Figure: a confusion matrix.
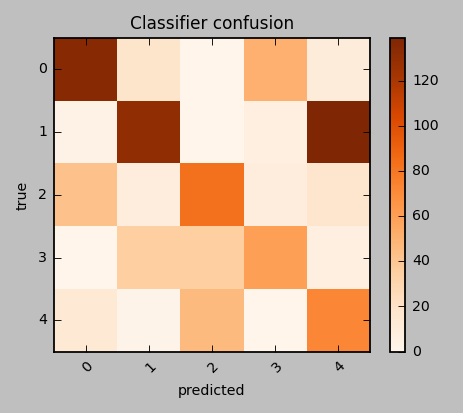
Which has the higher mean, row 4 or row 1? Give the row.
1
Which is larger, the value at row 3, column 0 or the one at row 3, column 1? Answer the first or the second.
the second
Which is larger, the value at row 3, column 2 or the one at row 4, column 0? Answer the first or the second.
the first
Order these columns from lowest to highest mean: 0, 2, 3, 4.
3, 2, 0, 4
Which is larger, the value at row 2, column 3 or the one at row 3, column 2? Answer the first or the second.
the second
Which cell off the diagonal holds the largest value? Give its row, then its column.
1, 4
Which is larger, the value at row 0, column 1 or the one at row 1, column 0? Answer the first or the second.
the first
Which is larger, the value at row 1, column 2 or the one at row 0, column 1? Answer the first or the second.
the second
